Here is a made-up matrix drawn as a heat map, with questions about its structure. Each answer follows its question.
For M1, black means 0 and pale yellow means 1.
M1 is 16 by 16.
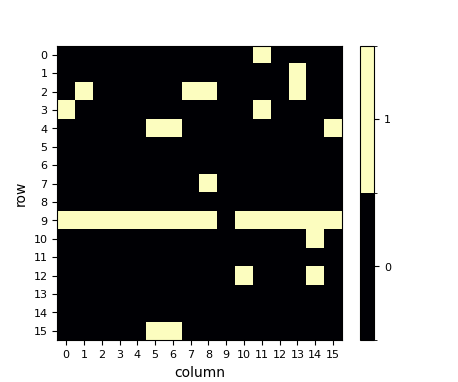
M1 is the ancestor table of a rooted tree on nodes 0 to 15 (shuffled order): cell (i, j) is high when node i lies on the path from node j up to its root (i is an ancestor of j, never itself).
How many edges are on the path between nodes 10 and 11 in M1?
5
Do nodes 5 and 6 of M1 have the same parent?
yes
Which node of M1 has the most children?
9
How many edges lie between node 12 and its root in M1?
1
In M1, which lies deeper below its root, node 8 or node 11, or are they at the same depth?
the same depth
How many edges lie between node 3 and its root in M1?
1
